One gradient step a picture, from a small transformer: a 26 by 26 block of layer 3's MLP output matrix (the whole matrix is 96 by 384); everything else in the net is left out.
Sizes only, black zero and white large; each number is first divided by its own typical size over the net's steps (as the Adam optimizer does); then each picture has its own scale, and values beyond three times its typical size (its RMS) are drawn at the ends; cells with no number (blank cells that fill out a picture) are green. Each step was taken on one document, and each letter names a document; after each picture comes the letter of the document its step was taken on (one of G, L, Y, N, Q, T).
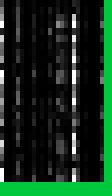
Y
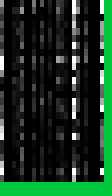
Y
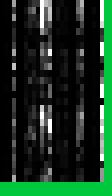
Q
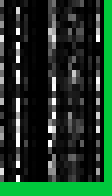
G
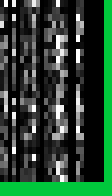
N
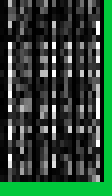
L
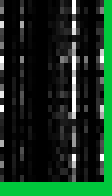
Y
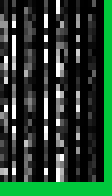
N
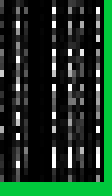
G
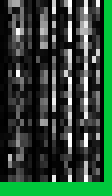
L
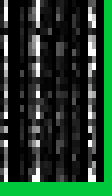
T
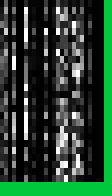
N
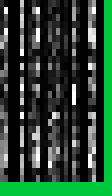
T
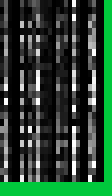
T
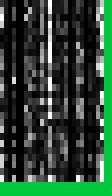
Q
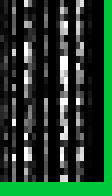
N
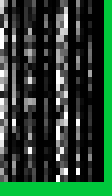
N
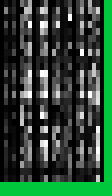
L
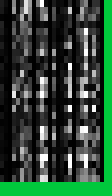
L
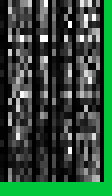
L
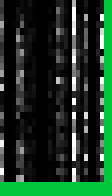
Y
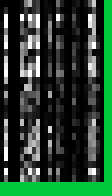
T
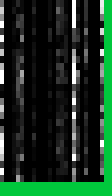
Y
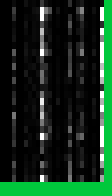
Q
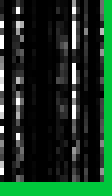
Y
